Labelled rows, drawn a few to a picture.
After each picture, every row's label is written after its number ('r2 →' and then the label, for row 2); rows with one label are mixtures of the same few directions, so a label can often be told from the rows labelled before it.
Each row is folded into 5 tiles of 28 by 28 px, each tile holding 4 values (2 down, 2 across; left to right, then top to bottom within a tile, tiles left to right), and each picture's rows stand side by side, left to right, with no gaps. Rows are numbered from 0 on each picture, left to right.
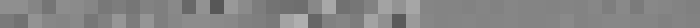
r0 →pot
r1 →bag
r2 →pot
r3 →bag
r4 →bag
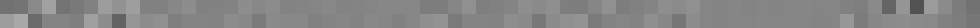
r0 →pot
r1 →pot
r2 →pot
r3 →pot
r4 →pot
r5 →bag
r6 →bag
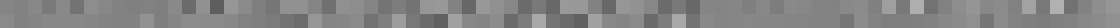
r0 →bag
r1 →bag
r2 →pot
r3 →pot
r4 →pot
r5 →bag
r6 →bag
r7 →bag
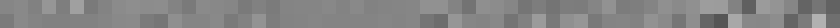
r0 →bag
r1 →pot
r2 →bag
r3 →pot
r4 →pot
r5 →pot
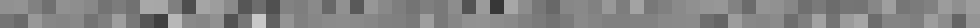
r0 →pot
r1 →pot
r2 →bag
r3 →bag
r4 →bag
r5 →pot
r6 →pot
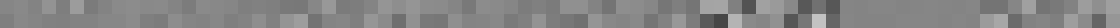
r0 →bag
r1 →pot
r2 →pot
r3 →pot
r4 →pot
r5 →pot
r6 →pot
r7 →pot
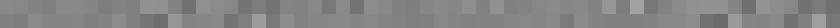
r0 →pot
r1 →pot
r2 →bag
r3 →bag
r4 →bag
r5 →pot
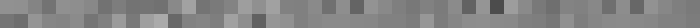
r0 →pot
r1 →pot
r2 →bag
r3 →bag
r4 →bag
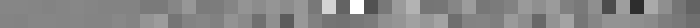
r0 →pot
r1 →pot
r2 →bag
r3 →pot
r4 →bag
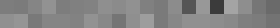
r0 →pot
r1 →bag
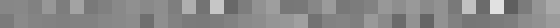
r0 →bag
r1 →bag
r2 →pot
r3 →bag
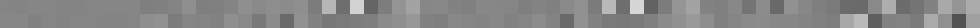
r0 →pot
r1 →pot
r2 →bag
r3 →pot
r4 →bag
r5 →bag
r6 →pot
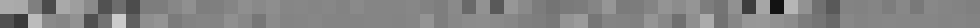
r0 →pot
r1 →pot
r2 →bag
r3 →bag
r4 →pot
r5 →bag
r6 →bag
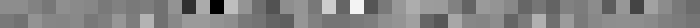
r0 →pot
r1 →bag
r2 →bag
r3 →pot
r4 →bag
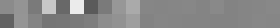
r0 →bag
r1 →bag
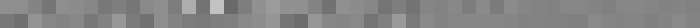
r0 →pot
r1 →bag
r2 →pot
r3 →bag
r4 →pot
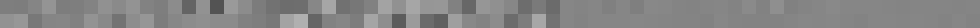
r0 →pot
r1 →bag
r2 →pot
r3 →pot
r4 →bag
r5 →bag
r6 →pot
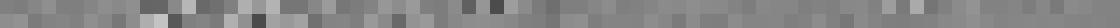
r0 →pot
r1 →pot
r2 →pot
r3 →bag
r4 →pot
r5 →pot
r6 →bag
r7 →bag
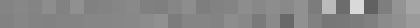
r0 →bag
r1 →pot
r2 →bag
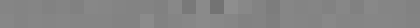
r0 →bag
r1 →bag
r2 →bag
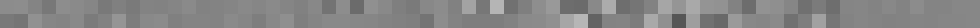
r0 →pot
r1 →pot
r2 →bag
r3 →bag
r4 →pot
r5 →pot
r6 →bag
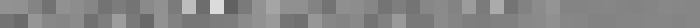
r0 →pot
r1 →bag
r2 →pot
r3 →bag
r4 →pot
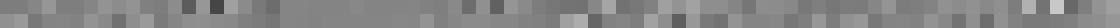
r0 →pot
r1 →bag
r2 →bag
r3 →bag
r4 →pot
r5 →pot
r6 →pot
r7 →bag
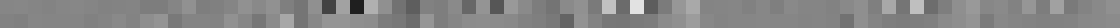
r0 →pot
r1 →pot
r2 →bag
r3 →bag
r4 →bag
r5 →bag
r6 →bag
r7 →bag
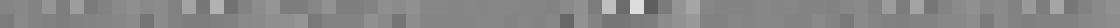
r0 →bag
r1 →bag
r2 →pot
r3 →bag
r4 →bag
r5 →pot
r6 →bag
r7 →bag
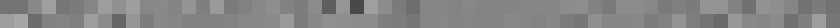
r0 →pot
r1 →bag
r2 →bag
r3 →pot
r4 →pot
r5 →pot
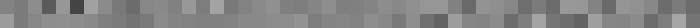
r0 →bag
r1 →bag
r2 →pot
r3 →pot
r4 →pot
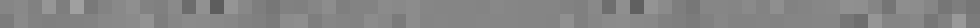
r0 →bag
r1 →bag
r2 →pot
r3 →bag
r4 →bag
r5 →bag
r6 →pot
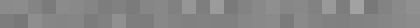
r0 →pot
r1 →bag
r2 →bag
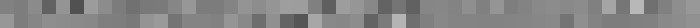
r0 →bag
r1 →pot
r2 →pot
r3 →bag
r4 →bag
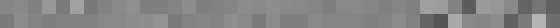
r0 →bag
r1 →pot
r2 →pot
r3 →pot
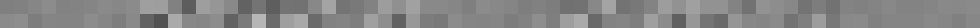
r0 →pot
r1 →pot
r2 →pot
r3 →pot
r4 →pot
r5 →pot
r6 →pot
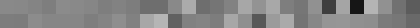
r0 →pot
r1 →pot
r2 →bag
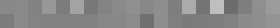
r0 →bag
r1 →bag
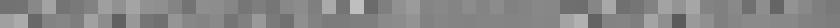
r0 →pot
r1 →pot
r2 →bag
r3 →bag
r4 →pot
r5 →bag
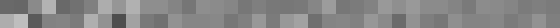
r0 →pot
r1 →pot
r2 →pot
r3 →pot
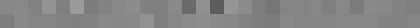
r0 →bag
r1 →bag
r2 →bag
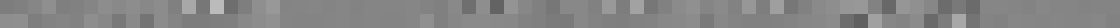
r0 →pot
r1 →bag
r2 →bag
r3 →bag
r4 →bag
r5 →bag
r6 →pot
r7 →pot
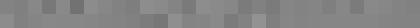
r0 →bag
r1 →pot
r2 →bag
